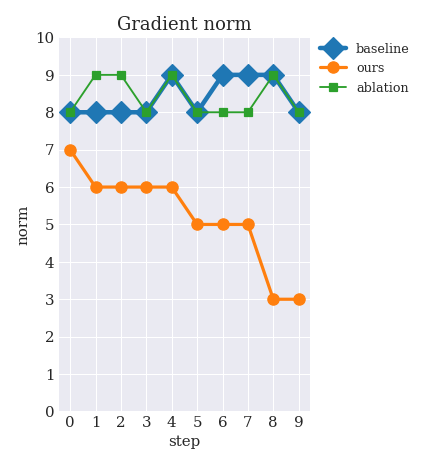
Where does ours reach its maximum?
0
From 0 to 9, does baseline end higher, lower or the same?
the same
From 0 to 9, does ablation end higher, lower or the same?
the same
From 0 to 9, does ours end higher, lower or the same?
lower
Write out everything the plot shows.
Title: Gradient norm
x-axis: step, ticks 0 1 2 3 4 5 6 7 8 9
y-axis: norm, ticks 0 1 2 3 4 5 6 7 8 9 10
Legend: baseline, ours, ablation
Values:
baseline: 8 8 8 8 9 8 9 9 9 8
ours: 7 6 6 6 6 5 5 5 3 3
ablation: 8 9 9 8 9 8 8 8 9 8
